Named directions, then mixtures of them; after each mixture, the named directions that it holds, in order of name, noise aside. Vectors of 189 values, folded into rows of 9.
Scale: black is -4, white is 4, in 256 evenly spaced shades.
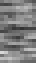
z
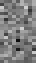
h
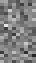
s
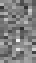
h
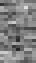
h, z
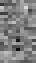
h, z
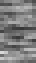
z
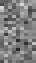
h, s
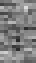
h, z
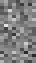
s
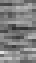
z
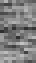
s, z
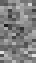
s, z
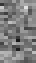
h, z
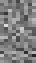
h, s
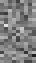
h, s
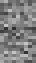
s, z
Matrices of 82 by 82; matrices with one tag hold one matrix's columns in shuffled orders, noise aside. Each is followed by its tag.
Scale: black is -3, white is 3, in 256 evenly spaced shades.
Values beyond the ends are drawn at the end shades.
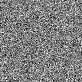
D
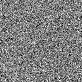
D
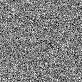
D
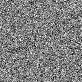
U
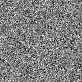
U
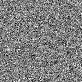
D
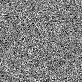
D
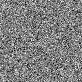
U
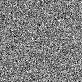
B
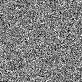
B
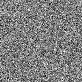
D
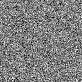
D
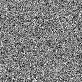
D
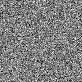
B
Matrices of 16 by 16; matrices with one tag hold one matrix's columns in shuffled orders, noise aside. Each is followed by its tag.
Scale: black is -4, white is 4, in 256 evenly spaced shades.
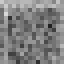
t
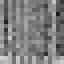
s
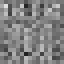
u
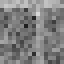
t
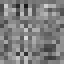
u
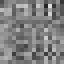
u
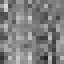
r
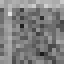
t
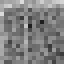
t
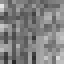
r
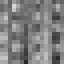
r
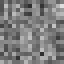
u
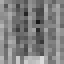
s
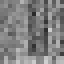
s
